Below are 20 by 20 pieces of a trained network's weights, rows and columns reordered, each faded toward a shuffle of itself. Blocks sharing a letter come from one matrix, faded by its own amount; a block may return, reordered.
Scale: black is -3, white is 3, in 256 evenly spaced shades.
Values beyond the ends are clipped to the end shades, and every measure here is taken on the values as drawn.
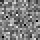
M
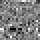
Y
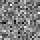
M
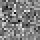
M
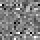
Y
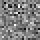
Y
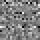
Y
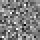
M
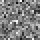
M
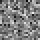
M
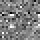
Y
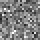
M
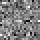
Y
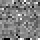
Y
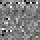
Y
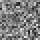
M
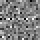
Y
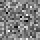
M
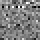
Y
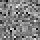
Y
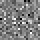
Y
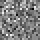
M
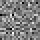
Y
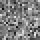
M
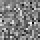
M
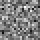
M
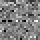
Y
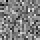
M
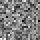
M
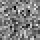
M
